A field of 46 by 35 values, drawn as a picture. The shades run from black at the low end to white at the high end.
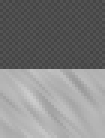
The table splits into 2 rows of 1 panel. Panel 1,1: low, checkered, faint in contrast. Panel 2,1: high, slanting down to the right, faint in contrast.
